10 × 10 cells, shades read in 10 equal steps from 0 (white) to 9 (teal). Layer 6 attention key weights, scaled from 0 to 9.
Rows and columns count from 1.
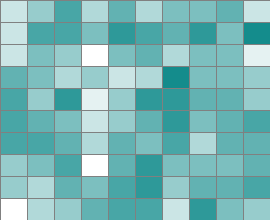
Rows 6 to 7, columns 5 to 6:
4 6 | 6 5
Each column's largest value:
7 7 8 6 8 8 9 8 6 9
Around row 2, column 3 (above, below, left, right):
7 4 7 5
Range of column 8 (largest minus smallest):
5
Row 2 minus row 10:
2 4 3 -1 1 0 4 0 0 5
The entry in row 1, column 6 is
3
